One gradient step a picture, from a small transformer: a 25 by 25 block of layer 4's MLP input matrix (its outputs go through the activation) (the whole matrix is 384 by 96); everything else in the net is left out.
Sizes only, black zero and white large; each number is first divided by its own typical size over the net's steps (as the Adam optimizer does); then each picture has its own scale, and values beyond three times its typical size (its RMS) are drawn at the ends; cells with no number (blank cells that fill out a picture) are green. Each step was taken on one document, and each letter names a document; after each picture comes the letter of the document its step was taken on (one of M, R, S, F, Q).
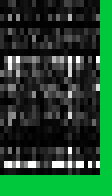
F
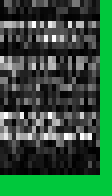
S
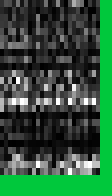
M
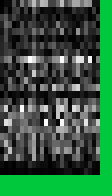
S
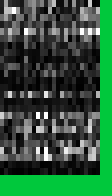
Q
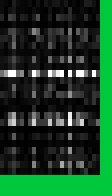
F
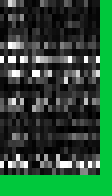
M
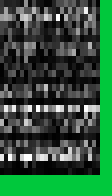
Q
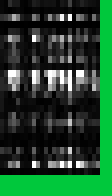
F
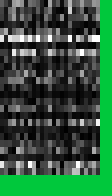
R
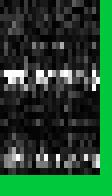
M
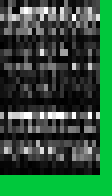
Q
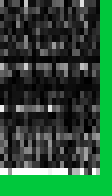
R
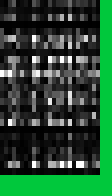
F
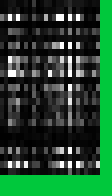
F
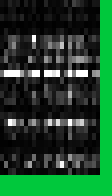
F
